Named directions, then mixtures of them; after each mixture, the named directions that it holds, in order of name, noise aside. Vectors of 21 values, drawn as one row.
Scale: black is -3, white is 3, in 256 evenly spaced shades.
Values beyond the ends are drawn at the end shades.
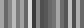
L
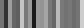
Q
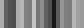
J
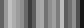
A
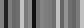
Q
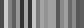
J, L, Q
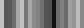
J, L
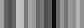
J, L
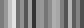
A, J, L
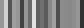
Q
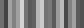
A, J, Q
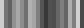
J, L, Q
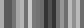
J, L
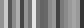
Q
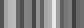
J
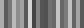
L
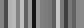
A, L, Q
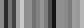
J, Q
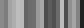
A, J, L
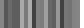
A, Q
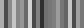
L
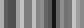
J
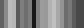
A, J, Q
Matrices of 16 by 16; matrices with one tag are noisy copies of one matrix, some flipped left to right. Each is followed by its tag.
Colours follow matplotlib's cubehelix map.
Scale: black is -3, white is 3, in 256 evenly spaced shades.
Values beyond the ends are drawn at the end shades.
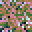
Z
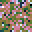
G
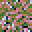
Z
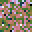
G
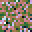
Z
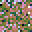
G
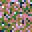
G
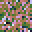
Z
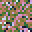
Z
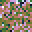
G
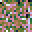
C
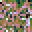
C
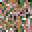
C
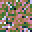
Z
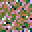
Z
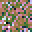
Z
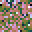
G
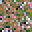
Z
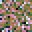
Z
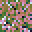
Z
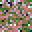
G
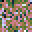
C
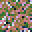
Z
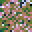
G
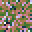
Z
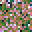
G
